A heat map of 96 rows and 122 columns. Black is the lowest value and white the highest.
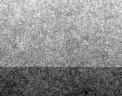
Slope: up to the top. Grain: blotchy. Seam: horizontal, 70% of the way down, the top part higher.
